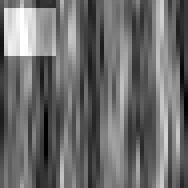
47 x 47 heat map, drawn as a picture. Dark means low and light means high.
The ninth with the highest average is the top left. Streaks run downward. In the top left lies a patch that is higher than the rest. Stripes running up and down repeat 4 times from left to right.
